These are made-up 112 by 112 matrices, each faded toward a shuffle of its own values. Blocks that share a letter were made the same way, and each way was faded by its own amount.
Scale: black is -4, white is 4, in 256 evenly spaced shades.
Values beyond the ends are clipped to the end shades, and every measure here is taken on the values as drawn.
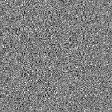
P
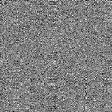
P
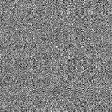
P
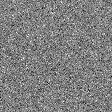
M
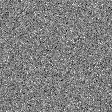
M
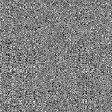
P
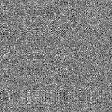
P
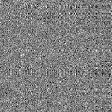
P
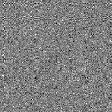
P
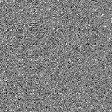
P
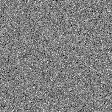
M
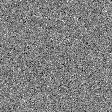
M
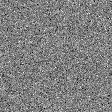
M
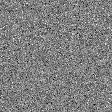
M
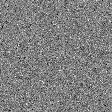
M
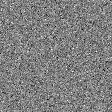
M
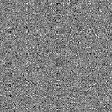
P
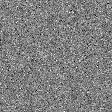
M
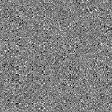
P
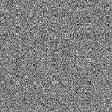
P
